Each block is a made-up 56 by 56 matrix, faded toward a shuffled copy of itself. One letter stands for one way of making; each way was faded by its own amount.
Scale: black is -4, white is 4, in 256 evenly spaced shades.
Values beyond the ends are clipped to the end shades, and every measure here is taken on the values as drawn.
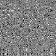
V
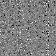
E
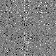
E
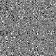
V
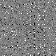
E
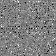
E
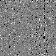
E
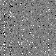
E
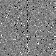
E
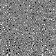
E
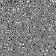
E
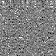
V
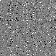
E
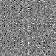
V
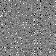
E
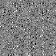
V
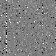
E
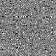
V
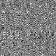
V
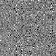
V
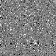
V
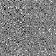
V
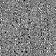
V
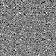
V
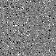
E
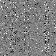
E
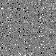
E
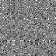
V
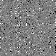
E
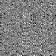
V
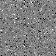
E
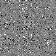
E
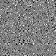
V
